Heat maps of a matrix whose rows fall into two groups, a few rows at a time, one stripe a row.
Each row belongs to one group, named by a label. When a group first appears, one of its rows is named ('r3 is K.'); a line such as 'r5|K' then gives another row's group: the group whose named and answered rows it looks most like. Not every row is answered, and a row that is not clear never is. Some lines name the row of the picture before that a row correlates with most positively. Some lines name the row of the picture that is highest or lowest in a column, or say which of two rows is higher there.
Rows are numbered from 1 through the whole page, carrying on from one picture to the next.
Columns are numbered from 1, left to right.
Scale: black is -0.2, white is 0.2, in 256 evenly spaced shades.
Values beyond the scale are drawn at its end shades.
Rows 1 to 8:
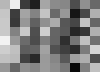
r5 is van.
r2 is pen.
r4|pen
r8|pen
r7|van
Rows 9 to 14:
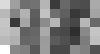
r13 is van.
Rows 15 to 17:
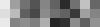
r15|van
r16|van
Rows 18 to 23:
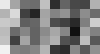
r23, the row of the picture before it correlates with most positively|17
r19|van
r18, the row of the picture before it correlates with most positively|17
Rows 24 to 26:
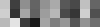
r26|van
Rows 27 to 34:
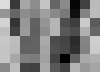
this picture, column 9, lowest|27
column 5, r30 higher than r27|No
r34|van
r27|pen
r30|pen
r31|van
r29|pen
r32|van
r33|van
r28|pen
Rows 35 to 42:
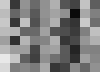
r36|pen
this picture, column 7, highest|36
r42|van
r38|van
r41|van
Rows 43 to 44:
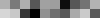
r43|pen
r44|van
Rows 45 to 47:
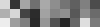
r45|pen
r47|van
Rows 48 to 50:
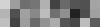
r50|pen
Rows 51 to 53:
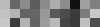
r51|pen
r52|van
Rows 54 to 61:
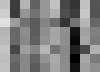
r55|pen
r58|pen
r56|van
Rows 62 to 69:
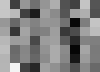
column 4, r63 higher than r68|No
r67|pen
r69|van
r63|van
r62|pen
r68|pen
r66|pen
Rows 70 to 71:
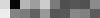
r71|van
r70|pen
